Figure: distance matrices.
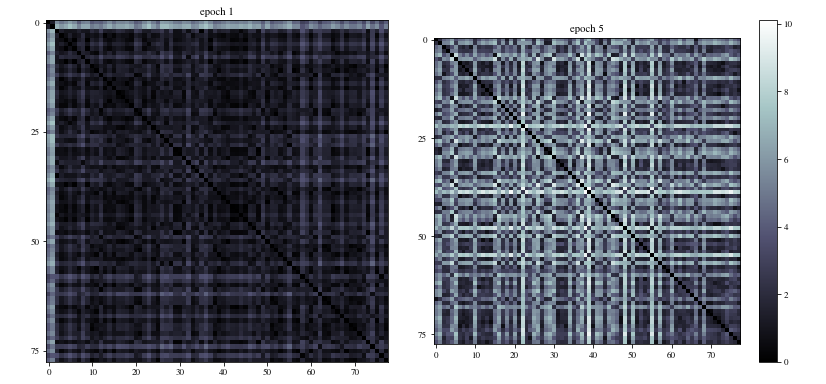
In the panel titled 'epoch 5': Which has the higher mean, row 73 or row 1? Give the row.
1
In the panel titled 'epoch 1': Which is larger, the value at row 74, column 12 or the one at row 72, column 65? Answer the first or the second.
the first
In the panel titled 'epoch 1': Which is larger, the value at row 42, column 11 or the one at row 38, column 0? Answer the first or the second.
the second
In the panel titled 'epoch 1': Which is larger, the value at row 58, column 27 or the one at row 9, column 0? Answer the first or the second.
the second
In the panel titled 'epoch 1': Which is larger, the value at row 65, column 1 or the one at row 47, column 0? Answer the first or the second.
the first
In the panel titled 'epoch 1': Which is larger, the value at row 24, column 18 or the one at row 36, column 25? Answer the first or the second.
the second
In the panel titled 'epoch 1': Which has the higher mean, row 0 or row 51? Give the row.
0
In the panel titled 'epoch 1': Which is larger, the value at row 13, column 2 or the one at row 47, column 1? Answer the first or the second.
the second
